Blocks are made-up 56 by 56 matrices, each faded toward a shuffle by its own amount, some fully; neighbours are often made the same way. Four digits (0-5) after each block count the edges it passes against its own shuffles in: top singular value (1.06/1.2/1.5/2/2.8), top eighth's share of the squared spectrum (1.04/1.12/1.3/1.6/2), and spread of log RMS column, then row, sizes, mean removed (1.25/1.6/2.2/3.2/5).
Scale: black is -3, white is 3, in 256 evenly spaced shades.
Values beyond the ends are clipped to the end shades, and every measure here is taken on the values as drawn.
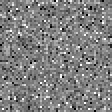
1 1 0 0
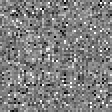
3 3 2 2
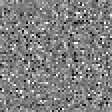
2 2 0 1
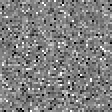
2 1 0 0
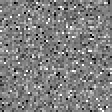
2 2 0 0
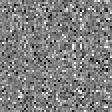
3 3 2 1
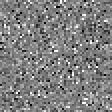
2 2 0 0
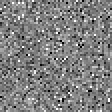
3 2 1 1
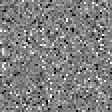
1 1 0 0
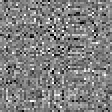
4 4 2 2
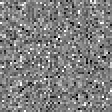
3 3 1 1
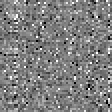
3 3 2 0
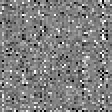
3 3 2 2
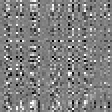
4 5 4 3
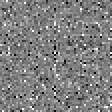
3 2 1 0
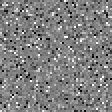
2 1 0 0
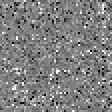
3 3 2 1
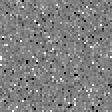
0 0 0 0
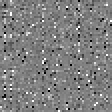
3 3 2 0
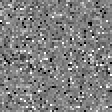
2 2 1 0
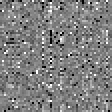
4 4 2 2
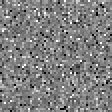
2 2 0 0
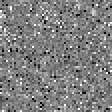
1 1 0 0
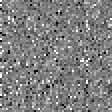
3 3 1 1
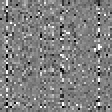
4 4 3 1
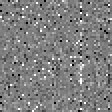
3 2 1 0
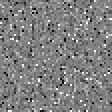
1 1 0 0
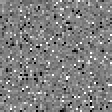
1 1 1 0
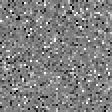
0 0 0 0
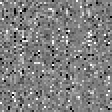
3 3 1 0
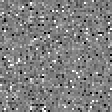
2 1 0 0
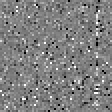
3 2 1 0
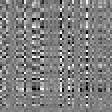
5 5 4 4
